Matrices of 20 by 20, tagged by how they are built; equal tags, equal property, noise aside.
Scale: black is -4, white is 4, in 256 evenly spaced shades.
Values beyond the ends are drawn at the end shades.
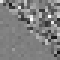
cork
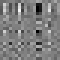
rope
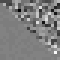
cork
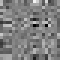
rope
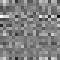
rope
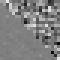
cork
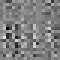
rope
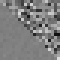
cork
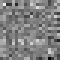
rope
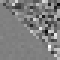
cork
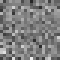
rope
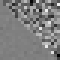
cork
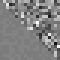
cork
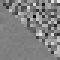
cork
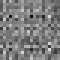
rope
